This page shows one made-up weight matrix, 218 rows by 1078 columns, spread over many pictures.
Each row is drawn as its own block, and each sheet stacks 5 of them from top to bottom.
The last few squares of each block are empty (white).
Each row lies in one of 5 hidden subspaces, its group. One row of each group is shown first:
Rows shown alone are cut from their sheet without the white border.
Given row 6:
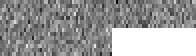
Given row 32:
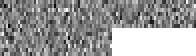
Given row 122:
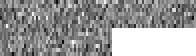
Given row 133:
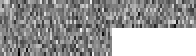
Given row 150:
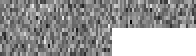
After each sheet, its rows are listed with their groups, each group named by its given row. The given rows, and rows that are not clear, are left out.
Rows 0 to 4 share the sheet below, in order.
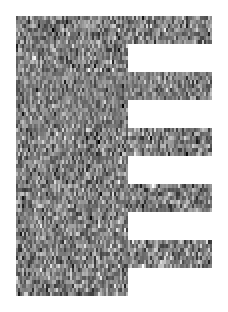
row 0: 150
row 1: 32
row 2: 150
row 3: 150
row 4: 6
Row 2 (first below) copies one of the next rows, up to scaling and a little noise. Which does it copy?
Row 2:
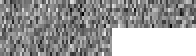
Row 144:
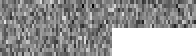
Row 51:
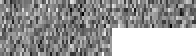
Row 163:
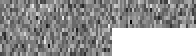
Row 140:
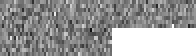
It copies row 51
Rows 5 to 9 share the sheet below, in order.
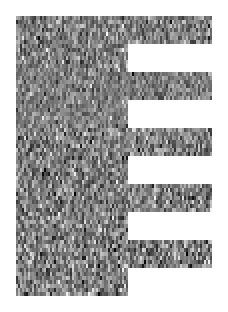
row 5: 32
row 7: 6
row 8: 32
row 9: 6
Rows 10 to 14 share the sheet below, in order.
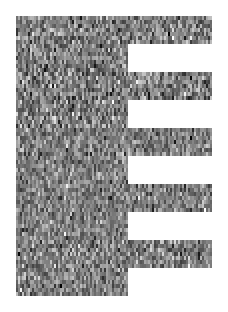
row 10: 122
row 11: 133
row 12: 32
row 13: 150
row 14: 133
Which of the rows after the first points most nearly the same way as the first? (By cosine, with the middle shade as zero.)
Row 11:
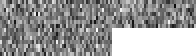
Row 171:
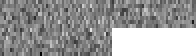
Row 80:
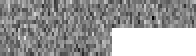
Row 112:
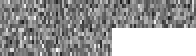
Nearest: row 112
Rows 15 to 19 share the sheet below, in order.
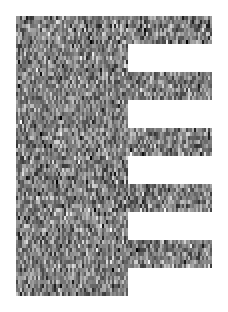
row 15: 150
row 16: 133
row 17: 122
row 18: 6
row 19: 133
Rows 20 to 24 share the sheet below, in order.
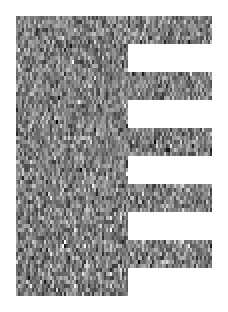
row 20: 6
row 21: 6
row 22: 32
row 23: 6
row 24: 6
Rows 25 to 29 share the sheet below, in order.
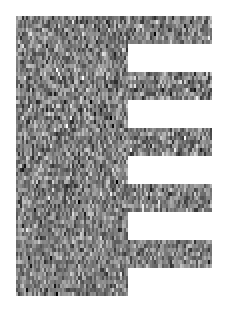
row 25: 122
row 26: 122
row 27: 122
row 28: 150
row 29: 122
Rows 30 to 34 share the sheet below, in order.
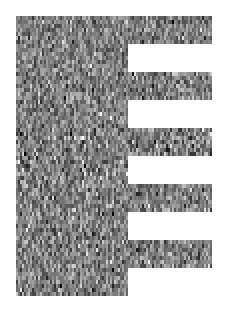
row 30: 150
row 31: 6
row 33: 133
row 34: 133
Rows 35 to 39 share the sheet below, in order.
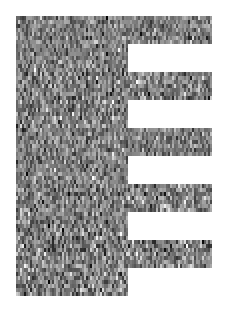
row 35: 133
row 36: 133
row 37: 133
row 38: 32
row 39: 32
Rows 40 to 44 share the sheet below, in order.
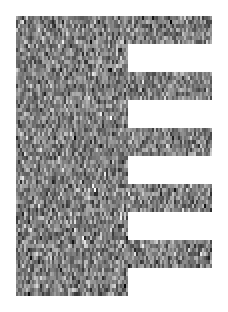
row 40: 32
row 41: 6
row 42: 32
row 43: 6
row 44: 122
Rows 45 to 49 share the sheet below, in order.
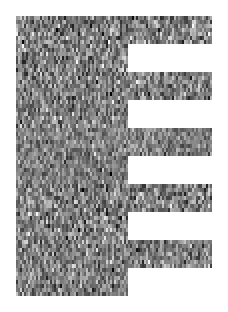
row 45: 122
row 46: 133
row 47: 6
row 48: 122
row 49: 133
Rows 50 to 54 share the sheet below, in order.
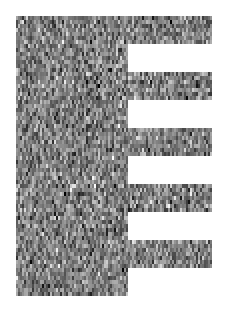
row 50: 32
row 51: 150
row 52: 133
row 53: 32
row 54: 6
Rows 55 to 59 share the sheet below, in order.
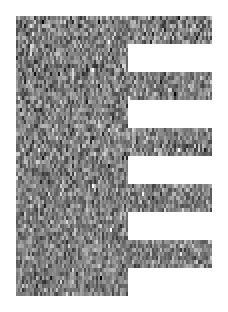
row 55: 122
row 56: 122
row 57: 6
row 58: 6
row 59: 150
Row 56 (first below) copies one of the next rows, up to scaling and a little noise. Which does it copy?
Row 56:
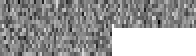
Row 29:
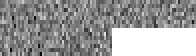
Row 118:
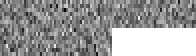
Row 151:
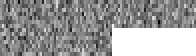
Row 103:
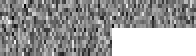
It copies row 151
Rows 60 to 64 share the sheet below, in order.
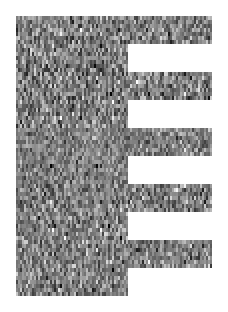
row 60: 122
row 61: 133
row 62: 150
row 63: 32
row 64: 133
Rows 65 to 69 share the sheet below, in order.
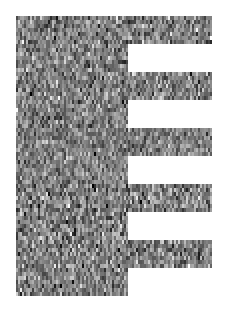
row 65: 150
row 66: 6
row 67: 6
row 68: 6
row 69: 133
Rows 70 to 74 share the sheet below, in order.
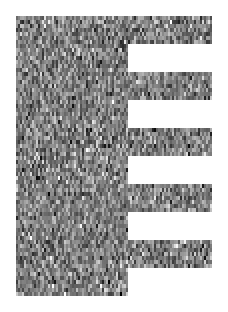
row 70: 32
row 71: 133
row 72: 150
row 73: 32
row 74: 32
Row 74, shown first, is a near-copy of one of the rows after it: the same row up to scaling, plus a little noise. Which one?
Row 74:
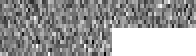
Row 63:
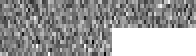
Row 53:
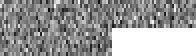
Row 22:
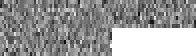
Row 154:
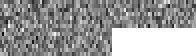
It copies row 63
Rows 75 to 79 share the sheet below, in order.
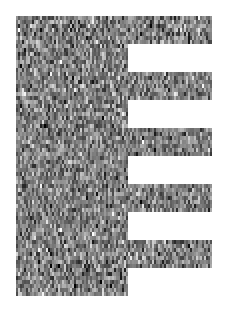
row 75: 133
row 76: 122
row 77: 32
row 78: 133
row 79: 6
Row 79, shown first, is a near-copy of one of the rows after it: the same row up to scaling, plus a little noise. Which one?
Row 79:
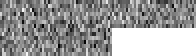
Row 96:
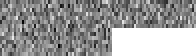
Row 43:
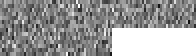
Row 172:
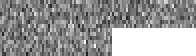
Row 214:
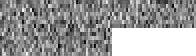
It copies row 214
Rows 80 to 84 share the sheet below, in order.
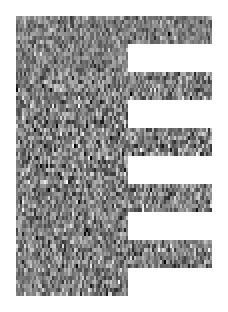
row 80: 122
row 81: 122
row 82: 122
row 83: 150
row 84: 32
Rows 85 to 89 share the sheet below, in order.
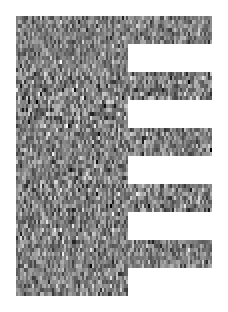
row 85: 133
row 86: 122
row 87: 150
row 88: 133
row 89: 32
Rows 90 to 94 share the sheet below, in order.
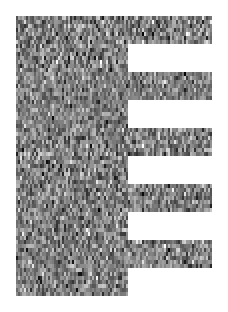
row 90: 32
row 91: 32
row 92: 32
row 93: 150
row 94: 150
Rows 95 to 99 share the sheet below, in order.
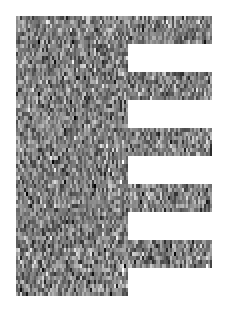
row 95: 150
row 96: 6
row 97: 32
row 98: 6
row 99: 32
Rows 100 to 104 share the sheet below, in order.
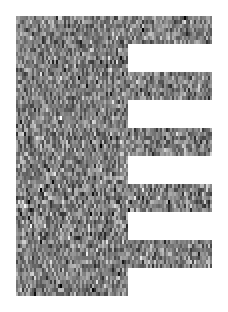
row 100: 32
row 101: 133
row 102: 32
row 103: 122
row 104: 133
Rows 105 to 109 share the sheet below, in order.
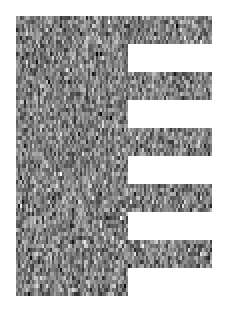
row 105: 150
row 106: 6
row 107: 133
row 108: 150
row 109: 122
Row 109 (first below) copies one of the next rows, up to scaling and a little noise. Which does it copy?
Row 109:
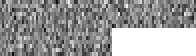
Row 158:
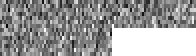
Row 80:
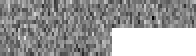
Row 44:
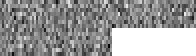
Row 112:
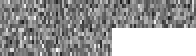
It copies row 44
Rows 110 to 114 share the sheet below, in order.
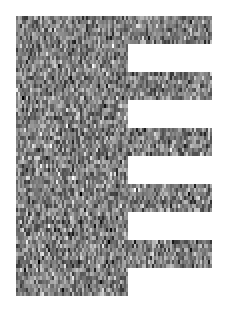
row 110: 133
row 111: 122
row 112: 122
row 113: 122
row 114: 6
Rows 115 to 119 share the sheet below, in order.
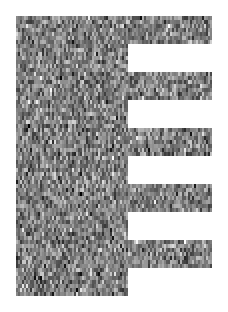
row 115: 150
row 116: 122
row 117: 133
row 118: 122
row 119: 150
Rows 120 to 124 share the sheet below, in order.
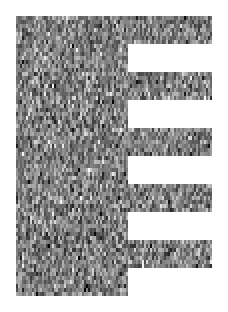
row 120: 150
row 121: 133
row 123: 122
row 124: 150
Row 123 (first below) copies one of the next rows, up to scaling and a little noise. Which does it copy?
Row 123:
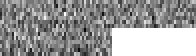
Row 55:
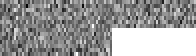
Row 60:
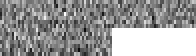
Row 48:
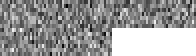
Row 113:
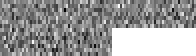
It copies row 60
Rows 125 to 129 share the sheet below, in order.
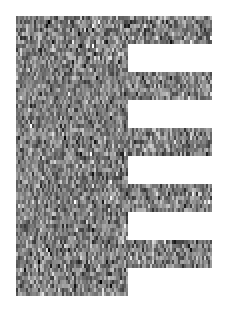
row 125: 150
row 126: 32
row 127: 32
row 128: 122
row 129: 6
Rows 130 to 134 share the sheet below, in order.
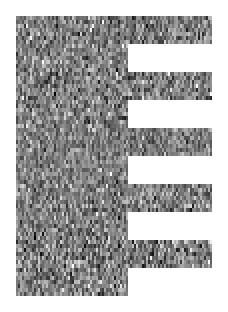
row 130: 6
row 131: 150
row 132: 6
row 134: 6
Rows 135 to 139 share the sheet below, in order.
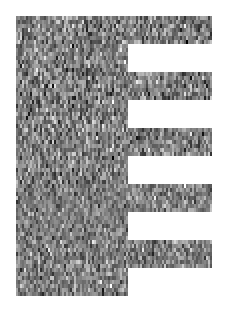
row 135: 150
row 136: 133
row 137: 133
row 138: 32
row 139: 6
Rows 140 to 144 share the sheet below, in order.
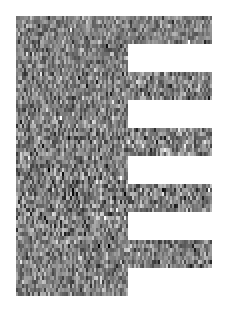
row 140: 150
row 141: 133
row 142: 32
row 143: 150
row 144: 150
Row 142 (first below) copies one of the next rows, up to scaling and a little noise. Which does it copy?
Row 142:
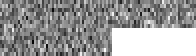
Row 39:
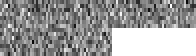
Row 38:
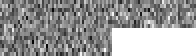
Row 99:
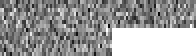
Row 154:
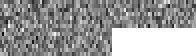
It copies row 38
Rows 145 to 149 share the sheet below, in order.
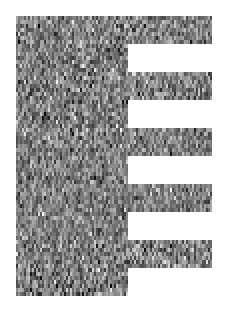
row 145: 150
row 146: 6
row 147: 122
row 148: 32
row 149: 32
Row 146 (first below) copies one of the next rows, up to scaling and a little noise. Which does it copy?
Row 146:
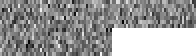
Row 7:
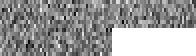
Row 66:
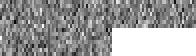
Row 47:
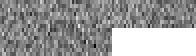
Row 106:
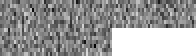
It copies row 7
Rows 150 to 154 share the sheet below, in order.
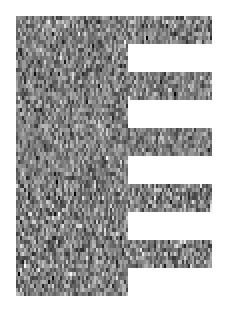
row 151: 122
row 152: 122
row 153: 32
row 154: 32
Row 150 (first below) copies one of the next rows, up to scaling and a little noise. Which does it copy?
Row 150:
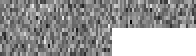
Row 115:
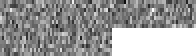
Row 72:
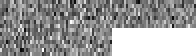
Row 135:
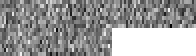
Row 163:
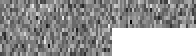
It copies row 163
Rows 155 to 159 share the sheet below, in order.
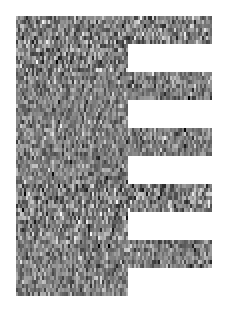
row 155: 32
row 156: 32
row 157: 32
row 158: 122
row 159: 150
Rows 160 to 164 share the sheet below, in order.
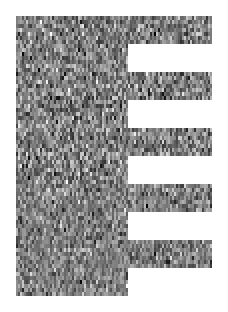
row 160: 122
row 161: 6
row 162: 122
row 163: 150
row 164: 32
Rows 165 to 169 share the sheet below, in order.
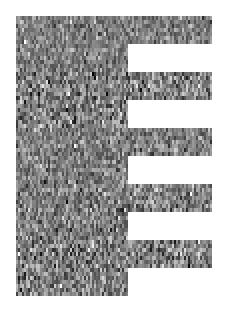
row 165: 32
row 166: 6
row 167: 122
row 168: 32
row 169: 133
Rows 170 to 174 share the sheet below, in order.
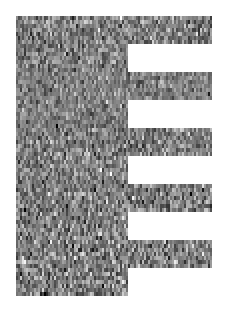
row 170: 122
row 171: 122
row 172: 6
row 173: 32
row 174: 122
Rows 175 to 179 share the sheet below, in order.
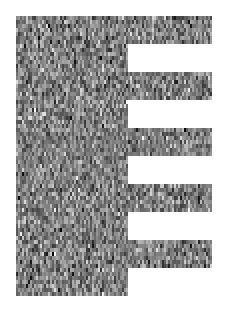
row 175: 6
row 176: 150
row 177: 150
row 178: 133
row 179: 133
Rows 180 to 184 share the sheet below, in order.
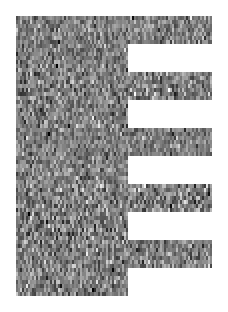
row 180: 6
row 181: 122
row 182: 150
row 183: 122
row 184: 133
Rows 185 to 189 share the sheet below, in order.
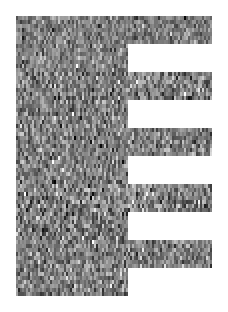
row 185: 150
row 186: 133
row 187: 32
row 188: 6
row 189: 6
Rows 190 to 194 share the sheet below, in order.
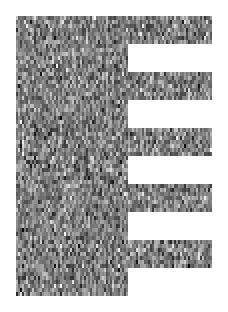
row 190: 6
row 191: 133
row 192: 150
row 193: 150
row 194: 133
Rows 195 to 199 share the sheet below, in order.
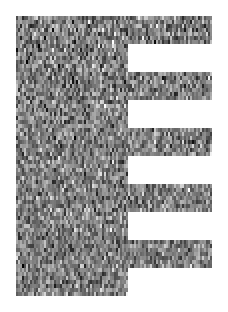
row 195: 133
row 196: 150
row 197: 32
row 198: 6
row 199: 122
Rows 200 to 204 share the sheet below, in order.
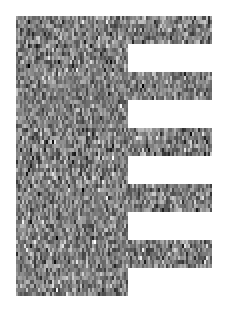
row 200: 122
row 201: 32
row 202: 133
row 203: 122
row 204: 6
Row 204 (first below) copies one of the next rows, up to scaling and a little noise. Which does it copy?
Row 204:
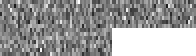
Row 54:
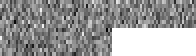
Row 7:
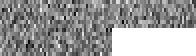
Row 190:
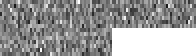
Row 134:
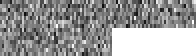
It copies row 190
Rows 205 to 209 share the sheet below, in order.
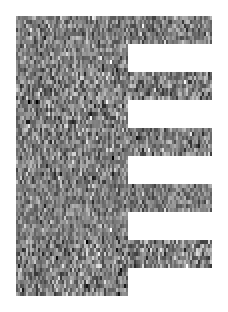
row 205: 6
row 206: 122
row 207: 133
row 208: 6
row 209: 150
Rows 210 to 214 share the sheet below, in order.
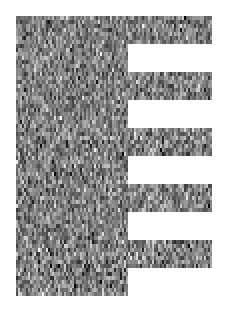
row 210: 150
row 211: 133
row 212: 32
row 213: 6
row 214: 6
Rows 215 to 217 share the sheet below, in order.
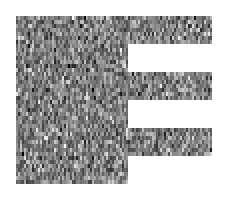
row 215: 122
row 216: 6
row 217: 150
